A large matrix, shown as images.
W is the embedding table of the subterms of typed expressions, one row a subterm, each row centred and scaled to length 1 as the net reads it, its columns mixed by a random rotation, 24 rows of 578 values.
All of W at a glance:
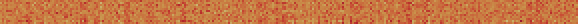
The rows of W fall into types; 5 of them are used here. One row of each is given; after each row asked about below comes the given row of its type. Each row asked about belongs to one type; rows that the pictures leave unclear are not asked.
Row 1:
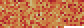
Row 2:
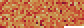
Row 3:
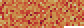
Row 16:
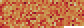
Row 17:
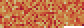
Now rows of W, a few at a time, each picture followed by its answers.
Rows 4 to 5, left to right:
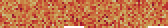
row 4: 17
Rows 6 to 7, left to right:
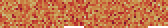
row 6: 17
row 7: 3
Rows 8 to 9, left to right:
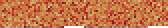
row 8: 2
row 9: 3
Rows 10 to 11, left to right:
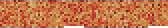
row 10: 1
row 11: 1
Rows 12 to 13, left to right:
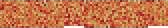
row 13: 16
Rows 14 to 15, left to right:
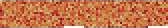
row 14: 16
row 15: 2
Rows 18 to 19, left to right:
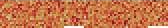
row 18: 2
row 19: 3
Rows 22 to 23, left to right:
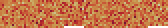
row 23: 3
